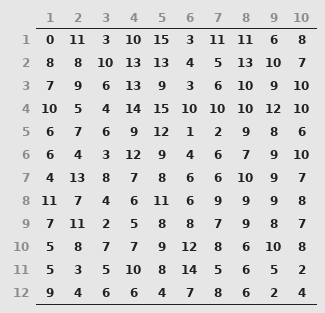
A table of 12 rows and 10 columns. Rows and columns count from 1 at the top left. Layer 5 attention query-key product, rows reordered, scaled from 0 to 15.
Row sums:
78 91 82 100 66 70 78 80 72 80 63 56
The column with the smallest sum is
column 3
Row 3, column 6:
3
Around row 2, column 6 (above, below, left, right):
3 3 13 5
